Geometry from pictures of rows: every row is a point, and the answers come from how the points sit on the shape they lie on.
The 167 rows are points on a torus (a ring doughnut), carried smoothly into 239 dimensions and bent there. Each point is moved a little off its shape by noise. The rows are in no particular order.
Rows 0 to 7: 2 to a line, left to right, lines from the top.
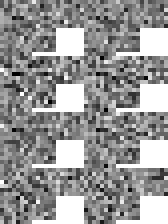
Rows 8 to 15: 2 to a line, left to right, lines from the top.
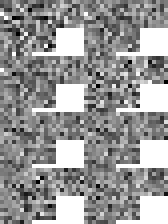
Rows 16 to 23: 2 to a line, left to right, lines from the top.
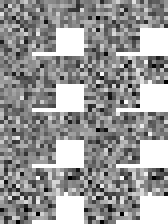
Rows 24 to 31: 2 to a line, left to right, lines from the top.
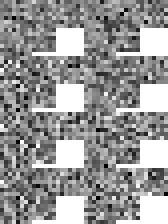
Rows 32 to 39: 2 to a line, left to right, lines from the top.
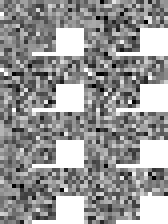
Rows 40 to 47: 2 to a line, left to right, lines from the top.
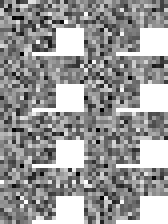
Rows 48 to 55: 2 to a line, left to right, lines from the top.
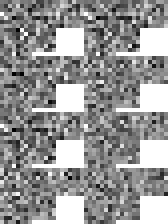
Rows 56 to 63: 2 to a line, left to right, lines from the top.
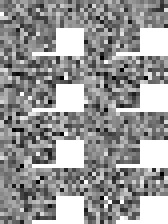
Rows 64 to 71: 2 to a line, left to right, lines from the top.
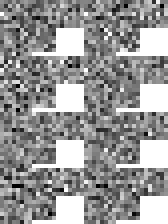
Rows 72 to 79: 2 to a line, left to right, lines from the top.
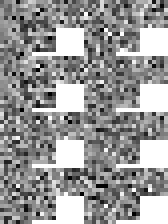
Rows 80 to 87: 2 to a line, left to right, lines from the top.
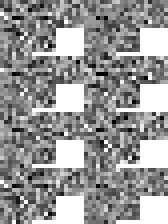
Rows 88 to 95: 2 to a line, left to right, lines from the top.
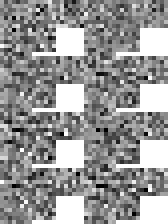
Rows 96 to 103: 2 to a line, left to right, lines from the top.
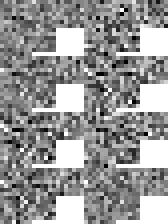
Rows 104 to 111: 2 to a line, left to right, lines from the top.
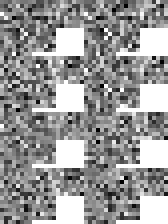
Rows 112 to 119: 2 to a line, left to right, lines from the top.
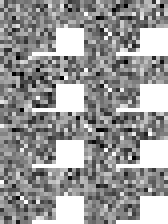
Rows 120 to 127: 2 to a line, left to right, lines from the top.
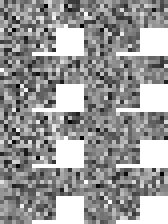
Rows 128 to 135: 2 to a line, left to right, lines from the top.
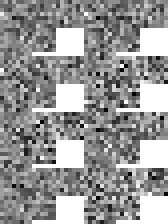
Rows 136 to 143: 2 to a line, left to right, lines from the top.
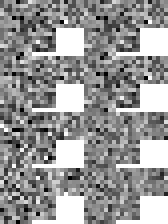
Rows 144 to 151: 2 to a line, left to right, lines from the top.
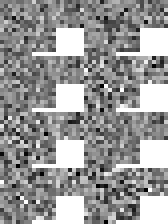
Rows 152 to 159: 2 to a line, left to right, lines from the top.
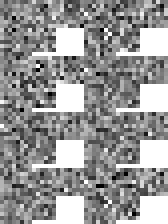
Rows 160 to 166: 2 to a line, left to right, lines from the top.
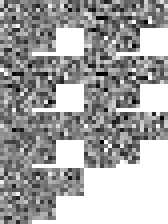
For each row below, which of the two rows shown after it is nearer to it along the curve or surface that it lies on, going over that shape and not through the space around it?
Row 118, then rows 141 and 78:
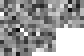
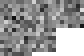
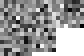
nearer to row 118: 141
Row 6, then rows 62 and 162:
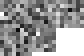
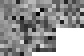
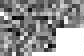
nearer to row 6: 162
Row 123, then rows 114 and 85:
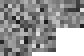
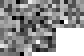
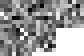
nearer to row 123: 114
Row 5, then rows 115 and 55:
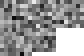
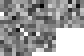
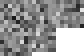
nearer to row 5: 55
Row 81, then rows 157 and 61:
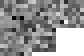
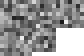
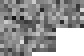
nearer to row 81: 61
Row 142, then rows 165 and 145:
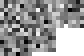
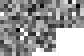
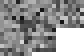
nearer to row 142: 145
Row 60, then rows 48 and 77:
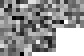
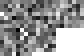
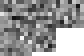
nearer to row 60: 77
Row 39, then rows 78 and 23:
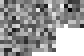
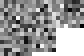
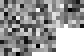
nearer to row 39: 23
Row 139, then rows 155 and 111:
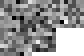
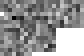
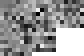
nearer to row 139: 111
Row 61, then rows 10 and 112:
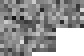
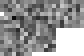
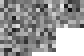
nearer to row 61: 112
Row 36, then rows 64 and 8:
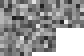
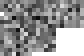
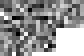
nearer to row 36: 64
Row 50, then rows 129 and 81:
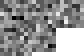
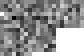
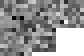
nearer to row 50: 129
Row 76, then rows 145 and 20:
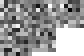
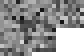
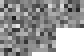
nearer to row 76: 20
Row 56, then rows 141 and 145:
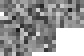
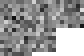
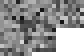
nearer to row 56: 141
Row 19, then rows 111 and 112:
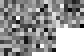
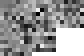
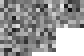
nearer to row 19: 111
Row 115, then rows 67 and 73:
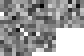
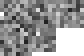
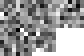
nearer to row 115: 73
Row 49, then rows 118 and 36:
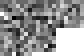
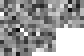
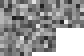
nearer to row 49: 36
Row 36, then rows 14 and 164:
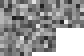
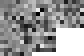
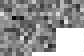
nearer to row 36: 164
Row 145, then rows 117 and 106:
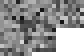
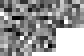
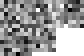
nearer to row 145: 106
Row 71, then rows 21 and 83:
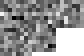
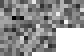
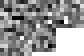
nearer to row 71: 21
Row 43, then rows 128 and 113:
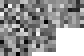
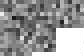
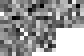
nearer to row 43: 128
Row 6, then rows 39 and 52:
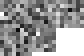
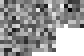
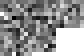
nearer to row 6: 52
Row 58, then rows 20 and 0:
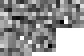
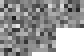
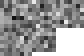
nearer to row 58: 0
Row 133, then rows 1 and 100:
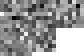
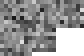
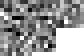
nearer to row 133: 100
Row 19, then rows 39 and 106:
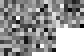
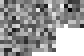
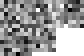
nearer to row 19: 106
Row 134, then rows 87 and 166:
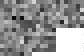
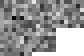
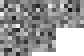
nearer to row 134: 87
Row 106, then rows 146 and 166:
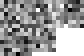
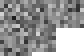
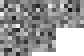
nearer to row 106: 166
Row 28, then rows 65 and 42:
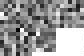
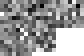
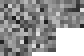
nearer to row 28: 65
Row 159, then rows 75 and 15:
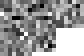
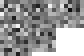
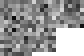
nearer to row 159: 75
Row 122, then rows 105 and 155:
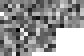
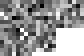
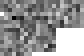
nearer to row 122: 105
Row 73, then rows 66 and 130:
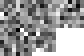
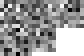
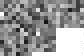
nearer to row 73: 66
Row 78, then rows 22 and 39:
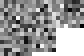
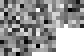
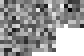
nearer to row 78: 22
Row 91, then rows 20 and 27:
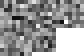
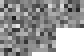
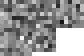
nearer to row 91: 27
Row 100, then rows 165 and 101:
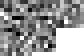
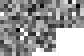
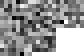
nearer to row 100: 165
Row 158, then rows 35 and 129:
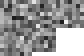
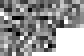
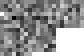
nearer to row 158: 129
